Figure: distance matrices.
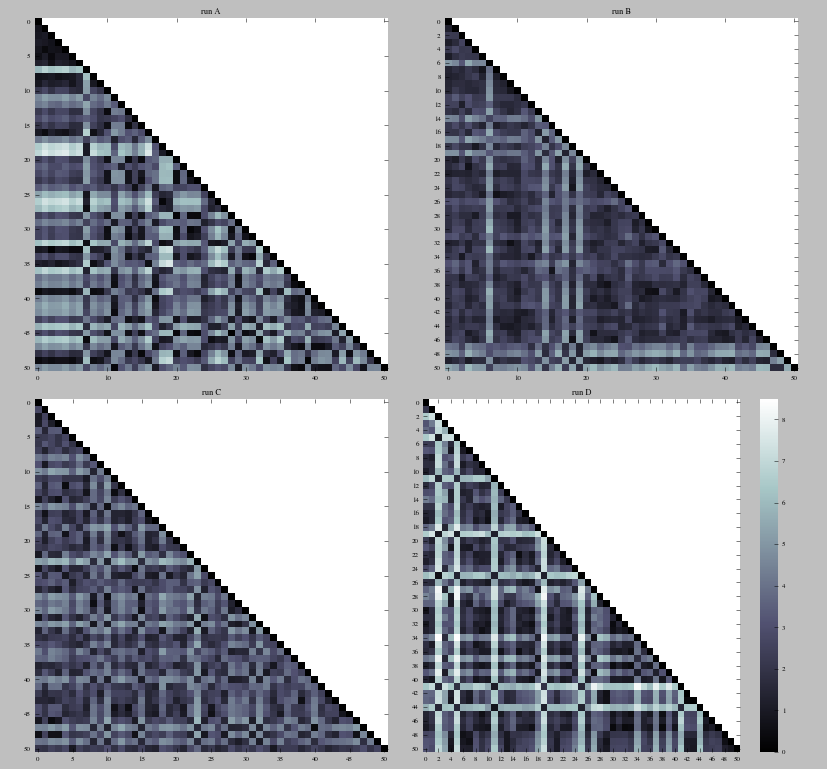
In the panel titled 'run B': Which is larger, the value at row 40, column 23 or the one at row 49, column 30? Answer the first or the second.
the second
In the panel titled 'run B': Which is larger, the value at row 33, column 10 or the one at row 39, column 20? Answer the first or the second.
the second
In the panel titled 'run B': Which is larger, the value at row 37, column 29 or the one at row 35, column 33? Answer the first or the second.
the second
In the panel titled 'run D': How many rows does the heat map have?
51
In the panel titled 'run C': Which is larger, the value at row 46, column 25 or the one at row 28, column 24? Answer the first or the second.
the second
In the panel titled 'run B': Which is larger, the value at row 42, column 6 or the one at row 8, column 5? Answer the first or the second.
the first
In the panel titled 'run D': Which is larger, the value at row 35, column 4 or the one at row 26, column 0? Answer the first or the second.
the first
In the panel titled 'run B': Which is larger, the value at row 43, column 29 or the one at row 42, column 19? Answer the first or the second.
the second
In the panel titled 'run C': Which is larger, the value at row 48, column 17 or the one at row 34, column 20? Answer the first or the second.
the first
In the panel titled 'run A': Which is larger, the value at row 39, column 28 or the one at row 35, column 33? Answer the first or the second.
the first
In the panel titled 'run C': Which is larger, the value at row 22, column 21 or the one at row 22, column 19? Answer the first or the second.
the second
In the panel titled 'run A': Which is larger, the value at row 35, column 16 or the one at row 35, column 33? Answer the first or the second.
the second
